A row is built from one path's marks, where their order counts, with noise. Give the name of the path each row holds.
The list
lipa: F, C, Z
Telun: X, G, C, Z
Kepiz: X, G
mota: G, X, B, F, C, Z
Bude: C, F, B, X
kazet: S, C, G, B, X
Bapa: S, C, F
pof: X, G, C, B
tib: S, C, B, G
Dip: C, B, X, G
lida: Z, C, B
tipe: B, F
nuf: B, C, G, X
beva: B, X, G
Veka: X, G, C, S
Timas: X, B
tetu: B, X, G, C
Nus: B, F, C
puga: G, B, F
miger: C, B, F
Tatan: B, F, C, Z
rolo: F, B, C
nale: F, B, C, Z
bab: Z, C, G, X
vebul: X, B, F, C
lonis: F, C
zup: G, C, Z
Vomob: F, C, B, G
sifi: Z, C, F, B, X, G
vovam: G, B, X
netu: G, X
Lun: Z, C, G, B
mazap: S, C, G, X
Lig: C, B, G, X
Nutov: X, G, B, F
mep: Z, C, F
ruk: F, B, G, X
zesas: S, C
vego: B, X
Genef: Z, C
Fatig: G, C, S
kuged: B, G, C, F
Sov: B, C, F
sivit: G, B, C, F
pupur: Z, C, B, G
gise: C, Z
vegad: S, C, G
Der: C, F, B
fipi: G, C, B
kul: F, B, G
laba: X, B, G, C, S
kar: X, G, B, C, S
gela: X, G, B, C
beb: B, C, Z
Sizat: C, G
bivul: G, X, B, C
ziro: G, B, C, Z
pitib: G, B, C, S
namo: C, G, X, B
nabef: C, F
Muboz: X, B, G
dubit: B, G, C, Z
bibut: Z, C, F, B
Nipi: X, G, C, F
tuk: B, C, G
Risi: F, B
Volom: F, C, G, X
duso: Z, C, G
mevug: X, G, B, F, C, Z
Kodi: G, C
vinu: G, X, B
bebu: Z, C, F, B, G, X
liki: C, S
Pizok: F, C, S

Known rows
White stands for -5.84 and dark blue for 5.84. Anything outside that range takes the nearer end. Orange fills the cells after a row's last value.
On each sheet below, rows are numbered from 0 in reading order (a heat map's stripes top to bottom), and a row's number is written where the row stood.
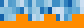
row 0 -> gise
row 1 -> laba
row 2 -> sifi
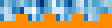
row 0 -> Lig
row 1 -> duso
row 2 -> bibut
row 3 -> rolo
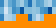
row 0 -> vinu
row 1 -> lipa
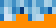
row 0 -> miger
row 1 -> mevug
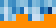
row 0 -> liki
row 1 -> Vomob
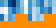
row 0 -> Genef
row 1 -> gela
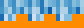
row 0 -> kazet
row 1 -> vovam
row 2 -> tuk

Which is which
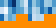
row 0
mep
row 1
puga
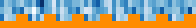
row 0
tib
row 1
Lun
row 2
nuf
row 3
bebu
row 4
sivit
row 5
namo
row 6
vego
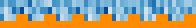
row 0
Pizok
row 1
dubit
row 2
Sov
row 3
Dip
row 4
Sizat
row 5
kar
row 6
vegad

